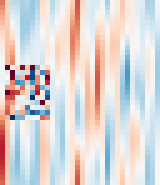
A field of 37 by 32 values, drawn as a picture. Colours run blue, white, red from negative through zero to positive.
Roughest part: middle left. Average level on the scale: 50%. Odd patch: rougher, in the middle left. Grain: streaks running down.
